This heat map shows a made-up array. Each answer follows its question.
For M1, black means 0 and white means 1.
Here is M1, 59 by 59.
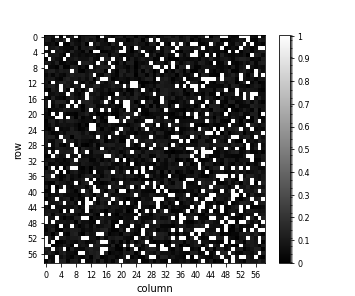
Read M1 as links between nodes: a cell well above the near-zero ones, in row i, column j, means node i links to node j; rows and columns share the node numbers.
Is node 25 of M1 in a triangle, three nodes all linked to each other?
no
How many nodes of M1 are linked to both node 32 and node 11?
1
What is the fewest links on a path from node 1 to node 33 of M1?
3
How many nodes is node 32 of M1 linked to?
7
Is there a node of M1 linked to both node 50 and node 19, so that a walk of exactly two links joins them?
yes
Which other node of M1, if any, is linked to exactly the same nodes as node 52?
node 47
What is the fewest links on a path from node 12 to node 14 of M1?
1
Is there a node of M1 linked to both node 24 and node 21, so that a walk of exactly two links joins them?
yes
